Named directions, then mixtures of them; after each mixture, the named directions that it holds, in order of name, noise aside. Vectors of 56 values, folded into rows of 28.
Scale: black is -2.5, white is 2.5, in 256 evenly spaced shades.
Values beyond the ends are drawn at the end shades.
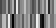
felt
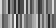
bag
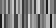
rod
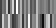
felt, rod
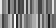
bag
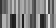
bag, felt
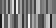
felt, rod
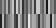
rod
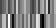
felt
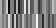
bag, felt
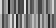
bag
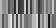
bag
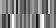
felt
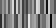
rod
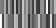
rod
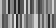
bag
